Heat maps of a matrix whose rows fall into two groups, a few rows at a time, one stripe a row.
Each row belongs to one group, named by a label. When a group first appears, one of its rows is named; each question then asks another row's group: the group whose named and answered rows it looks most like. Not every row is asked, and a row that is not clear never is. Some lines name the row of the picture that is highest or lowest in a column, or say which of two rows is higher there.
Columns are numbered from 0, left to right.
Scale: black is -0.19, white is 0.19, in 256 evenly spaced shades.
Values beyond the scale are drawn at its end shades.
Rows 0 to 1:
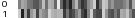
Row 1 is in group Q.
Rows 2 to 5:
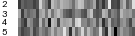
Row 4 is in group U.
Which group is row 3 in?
Q
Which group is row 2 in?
U
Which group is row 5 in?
U
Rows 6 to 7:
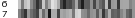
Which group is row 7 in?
U
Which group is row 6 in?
Q
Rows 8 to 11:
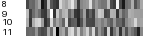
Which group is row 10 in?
Q
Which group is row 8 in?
U
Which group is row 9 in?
Q
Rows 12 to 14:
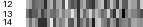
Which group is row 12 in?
Q
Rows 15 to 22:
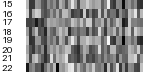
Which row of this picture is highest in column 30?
22
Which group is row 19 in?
U
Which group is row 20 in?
Q
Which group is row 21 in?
Q
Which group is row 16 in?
Q
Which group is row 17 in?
U
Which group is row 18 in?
Q
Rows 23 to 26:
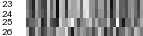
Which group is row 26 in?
Q
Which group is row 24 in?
U
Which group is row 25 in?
U
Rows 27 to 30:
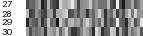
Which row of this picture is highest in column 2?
30
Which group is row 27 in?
U
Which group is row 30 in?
Q
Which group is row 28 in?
Q
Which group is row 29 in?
U
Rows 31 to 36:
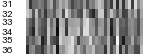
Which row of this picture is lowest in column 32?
35
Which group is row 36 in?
U
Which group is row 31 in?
Q
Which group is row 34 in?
U
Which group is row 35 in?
U
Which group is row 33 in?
U
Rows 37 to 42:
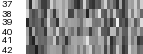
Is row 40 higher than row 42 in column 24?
Yes
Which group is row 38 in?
Q
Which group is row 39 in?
U
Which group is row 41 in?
U
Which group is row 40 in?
Q
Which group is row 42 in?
U
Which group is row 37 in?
Q
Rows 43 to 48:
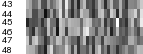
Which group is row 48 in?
Q
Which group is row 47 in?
Q
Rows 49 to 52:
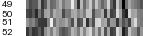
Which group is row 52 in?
U
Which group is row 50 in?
U
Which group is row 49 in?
U
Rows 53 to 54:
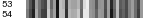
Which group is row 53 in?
U
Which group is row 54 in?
U
